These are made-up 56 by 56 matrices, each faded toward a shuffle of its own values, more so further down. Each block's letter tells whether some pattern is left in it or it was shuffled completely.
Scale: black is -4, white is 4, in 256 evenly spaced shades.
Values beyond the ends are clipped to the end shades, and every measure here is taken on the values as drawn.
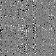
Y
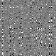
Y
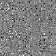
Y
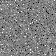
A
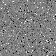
A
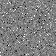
A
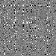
Y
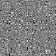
Y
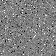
A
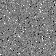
A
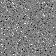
A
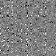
Y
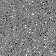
A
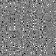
Y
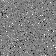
A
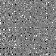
Y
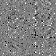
Y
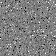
A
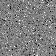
A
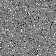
A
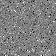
A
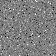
A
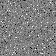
A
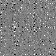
Y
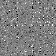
Y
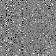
Y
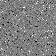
A
